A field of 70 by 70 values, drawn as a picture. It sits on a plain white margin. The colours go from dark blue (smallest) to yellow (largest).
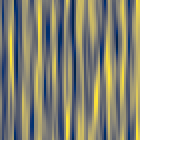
Grain: streaks running down. Stripes: upright, repeating 10 times. Average level on the scale: 50%.
